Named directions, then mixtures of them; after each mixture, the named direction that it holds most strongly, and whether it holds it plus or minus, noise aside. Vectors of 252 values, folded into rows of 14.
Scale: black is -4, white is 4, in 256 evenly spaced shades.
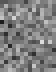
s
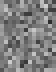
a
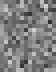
a, plus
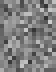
a, minus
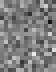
a, plus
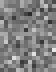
a, plus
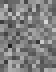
s, plus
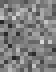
s, plus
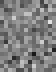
a, minus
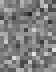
a, plus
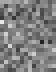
s, minus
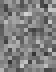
a, minus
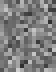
a, plus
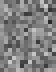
a, plus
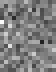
s, minus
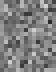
a, plus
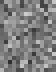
a, minus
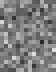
s, minus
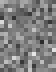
s, minus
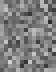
a, plus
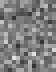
s, minus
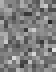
a, plus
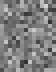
a, plus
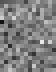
s, plus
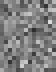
a, minus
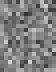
a, plus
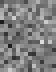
s, plus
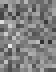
s, minus
